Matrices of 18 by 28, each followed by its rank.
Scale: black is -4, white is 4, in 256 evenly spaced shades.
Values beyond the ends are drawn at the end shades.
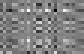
two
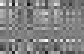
two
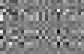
three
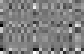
two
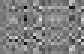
three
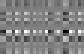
one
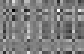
two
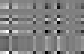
one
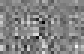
three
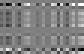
one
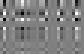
one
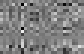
three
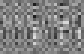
two
